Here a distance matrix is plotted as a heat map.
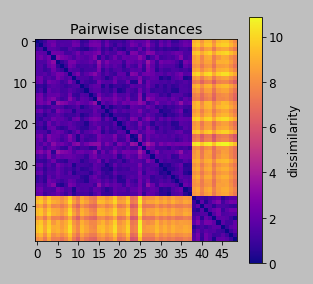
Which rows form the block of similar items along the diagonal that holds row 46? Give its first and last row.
38 to 48
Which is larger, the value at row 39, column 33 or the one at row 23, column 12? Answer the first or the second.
the first
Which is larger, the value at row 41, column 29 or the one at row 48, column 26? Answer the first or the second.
the first
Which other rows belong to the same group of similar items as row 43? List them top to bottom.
38, 39, 40, 41, 42, 44, 45, 46, 47, 48
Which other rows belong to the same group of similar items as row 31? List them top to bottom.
0, 1, 2, 3, 4, 5, 6, 7, 8, 9, 10, 11, 12, 13, 14, 15, 16, 17, 18, 19, 20, 21, 22, 23, 24, 25, 26, 27, 28, 29, 30, 32, 33, 34, 35, 36, 37
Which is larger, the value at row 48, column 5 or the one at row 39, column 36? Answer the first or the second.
the second
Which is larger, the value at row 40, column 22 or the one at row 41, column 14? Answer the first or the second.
the first
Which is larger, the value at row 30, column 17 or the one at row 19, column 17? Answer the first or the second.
the second
